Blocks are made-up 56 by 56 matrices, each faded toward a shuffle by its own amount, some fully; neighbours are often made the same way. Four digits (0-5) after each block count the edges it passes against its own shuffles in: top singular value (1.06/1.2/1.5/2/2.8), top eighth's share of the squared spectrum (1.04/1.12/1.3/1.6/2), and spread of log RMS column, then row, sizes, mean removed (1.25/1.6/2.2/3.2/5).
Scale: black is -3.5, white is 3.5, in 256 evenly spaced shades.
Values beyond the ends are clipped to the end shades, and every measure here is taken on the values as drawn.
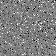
1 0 0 0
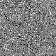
3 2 0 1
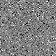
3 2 1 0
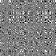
4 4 3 3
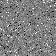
0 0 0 0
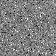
1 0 0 0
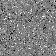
1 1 0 0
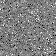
0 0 0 0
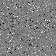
0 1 0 0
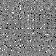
3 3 2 2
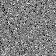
0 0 0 0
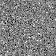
1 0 0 0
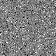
2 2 0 0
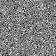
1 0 0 0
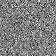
2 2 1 0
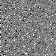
1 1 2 0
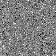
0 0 1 1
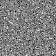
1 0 0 0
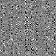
4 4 3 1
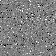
2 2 0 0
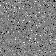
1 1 0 0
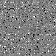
3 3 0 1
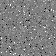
0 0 0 0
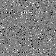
2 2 0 1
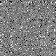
3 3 1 1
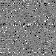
3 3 1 2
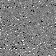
3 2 0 1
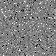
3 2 0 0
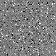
3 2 0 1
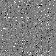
1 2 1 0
